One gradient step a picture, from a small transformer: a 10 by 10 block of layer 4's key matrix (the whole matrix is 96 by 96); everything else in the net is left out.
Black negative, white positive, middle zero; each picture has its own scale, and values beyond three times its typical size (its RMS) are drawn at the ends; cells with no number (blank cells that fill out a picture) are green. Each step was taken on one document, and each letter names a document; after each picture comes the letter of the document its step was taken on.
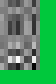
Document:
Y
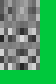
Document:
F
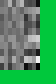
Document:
Y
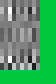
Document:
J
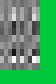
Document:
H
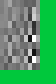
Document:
F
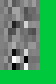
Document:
Y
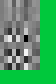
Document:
F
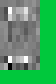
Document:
J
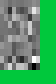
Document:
J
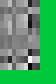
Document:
Y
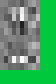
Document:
H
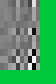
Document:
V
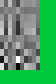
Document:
Y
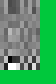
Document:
V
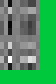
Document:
Y
